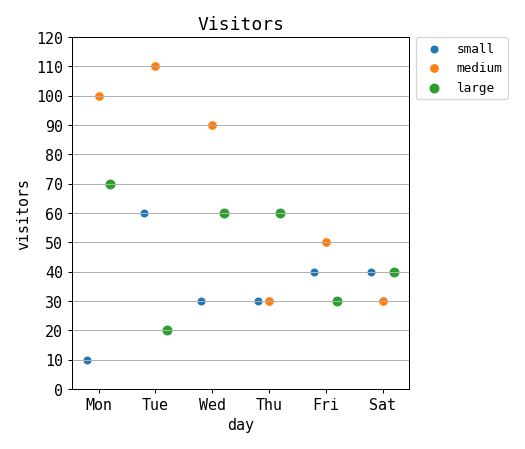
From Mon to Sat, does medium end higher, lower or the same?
lower
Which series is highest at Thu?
large
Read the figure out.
Title: Visitors
x-axis: day, ticks Mon Tue Wed Thu Fri Sat
y-axis: visitors, ticks 0 10 20 30 40 50 60 70 80 90 100 110 120
Legend: small, medium, large
Values:
small: 10 60 30 30 40 40
medium: 100 110 90 30 50 30
large: 70 20 60 60 30 40
